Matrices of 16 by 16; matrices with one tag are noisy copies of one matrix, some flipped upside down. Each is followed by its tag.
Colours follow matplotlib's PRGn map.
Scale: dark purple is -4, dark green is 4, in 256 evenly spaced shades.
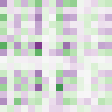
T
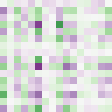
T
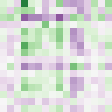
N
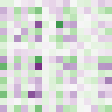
T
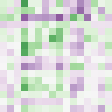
N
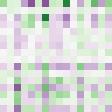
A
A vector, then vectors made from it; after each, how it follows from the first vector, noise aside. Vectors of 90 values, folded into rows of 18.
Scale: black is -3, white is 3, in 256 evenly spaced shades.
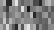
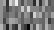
sign-scrambled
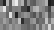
wrapped around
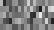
wrapped around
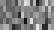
reversed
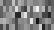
wrapped around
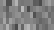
shrunk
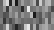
sign-scrambled
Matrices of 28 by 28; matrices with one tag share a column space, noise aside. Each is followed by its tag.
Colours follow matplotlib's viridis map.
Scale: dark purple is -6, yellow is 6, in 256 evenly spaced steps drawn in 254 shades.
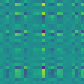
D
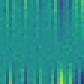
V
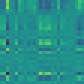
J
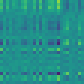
J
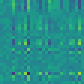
J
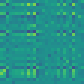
D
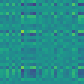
D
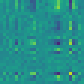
J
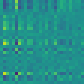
J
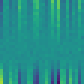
V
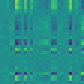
J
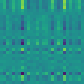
J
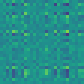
D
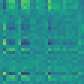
J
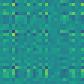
D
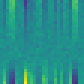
V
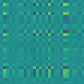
D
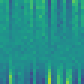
V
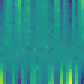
V
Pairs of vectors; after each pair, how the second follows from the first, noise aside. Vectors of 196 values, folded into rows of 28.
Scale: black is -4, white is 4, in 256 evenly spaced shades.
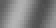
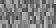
shuffled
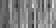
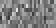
shuffled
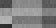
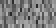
shuffled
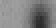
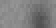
shrunk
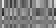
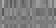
shrunk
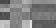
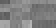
shrunk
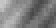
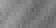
shrunk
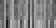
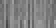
shrunk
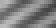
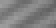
shrunk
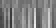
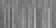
shrunk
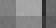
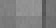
shrunk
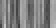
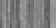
shrunk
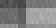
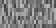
shuffled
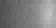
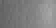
shrunk
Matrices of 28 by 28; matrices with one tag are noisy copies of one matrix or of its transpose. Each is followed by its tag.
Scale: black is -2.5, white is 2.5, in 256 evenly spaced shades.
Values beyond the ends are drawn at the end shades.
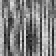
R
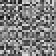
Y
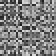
Y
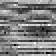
R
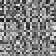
Y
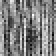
R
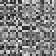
Y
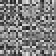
Y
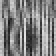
R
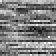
R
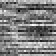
R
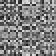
Y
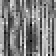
R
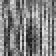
R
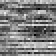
R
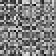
Y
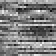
R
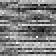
R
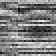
R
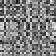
Y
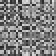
Y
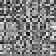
Y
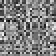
Y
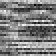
R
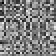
Y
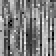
R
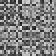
Y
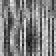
R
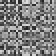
Y
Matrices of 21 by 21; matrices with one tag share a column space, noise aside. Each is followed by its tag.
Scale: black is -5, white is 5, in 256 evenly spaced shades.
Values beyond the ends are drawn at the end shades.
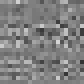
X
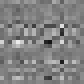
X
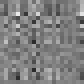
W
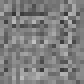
W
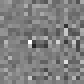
X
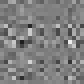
X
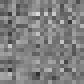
W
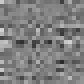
X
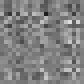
W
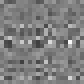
X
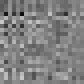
W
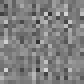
W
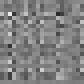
W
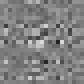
X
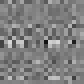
X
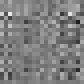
W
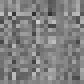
W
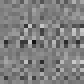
X
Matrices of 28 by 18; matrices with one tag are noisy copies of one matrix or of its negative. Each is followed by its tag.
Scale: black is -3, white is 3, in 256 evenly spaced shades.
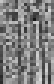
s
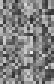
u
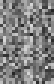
u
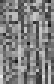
s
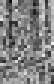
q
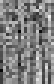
s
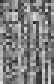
s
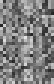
u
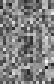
u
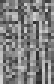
s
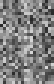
u
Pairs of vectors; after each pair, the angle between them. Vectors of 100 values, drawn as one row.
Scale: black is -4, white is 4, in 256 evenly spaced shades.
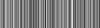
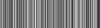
orthogonal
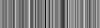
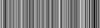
orthogonal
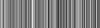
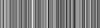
nearly parallel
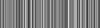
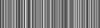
nearly parallel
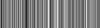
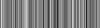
nearly opposite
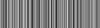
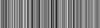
nearly parallel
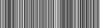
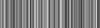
orthogonal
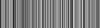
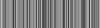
partly aligned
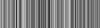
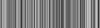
orthogonal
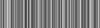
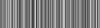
partly aligned
